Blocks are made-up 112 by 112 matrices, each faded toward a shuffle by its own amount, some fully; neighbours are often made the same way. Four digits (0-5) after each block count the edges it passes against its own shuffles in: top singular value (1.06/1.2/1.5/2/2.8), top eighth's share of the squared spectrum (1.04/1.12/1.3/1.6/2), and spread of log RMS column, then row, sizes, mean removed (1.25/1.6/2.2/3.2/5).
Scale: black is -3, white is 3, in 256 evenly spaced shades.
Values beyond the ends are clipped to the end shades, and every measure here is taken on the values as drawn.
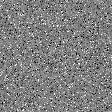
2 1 0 0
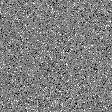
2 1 0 0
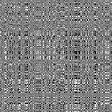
5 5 4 4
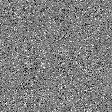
3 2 1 1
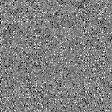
4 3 2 2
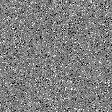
3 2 1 0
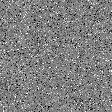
1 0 0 0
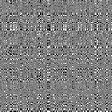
5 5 4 4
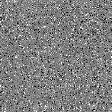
4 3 2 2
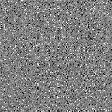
4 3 2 2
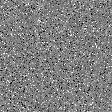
0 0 0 0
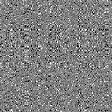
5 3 3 3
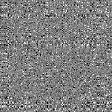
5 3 2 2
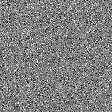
3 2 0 0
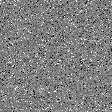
2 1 0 0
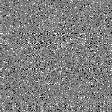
4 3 1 2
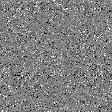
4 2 0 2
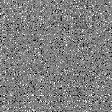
4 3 1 2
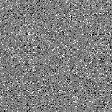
4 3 1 2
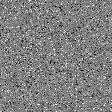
2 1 0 1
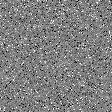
1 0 0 0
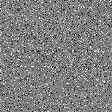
3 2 0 1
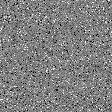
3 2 0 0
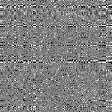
5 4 3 4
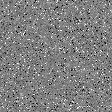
2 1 0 0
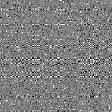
5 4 2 3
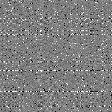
5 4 1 3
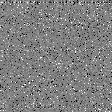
3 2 0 1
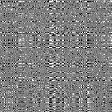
5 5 3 4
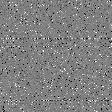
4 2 0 1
